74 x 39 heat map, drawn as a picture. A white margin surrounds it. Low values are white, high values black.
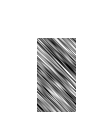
Streaks slant down to the right. The values follow a bell shape. No single row or column stands out from its neighbours. Neither half mirrors the other.
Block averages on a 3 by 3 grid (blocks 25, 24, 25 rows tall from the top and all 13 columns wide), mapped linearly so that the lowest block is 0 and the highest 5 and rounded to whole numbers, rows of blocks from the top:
150 / 444 / 403
